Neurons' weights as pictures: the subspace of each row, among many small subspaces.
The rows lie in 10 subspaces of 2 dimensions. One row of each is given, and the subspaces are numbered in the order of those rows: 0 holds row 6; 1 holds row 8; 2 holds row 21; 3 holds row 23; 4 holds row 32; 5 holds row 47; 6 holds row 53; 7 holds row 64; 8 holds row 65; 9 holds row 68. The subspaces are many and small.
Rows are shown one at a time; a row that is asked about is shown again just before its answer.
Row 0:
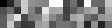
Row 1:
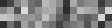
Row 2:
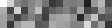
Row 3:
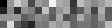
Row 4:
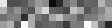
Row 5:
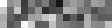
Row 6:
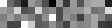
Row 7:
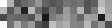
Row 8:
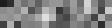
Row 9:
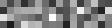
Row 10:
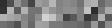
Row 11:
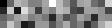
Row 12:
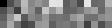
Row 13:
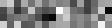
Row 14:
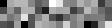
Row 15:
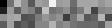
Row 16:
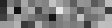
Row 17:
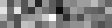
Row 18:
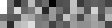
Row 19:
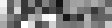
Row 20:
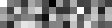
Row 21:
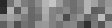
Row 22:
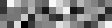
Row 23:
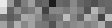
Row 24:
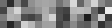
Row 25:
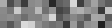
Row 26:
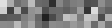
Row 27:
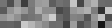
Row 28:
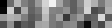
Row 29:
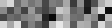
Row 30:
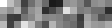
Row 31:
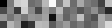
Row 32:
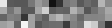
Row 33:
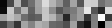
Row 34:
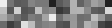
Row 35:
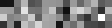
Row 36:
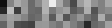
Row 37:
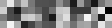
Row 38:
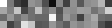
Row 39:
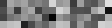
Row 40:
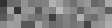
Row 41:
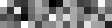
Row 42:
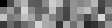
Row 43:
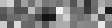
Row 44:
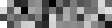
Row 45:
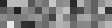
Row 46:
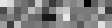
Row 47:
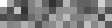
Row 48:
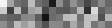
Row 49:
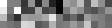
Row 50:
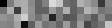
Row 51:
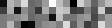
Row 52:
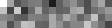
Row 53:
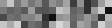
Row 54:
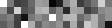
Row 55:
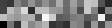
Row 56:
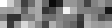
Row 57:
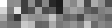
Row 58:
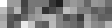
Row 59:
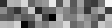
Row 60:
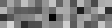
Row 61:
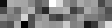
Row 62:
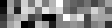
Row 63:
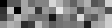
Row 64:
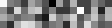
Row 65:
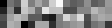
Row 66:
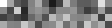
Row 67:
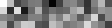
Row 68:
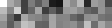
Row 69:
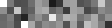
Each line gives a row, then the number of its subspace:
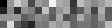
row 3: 3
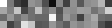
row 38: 0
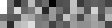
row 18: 3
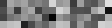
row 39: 6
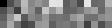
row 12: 9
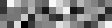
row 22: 4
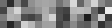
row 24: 3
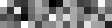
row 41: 5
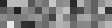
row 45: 3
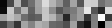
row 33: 2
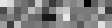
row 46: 9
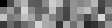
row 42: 4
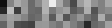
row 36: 2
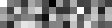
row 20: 7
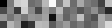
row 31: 0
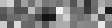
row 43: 1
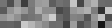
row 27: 2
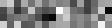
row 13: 1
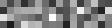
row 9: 7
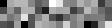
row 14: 4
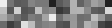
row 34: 6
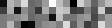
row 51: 2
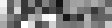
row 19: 8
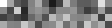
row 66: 5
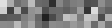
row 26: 7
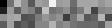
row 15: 3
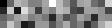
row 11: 6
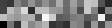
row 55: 0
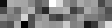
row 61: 4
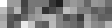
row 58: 8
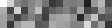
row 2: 1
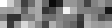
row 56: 8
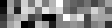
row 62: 8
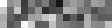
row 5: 8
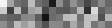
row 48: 7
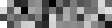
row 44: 0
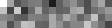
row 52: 6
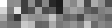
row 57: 9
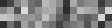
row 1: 5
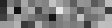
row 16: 1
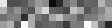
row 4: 4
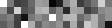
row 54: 5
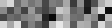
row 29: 6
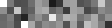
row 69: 5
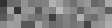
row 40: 1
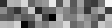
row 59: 0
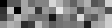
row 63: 1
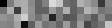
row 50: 5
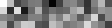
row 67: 6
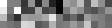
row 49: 9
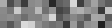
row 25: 2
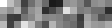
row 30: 8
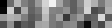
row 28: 2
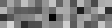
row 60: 7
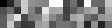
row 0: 9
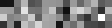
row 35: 4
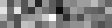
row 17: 9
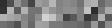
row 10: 7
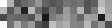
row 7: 0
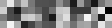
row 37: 3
